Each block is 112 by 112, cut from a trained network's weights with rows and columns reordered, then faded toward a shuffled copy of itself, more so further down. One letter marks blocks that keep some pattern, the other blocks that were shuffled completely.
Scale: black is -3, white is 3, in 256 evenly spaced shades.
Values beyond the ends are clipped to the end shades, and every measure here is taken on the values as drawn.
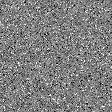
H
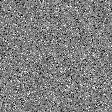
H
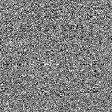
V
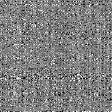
V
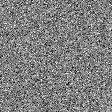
H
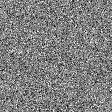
H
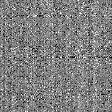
V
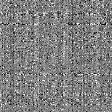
V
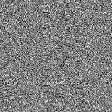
V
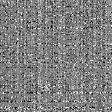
V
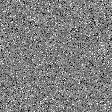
H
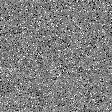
H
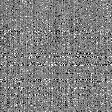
V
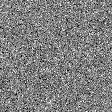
H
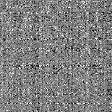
V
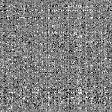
V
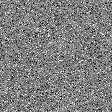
H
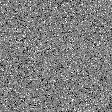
H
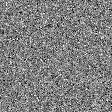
H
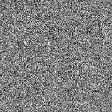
V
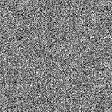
V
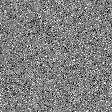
H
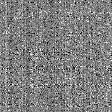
V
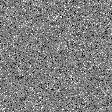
H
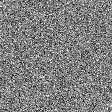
H
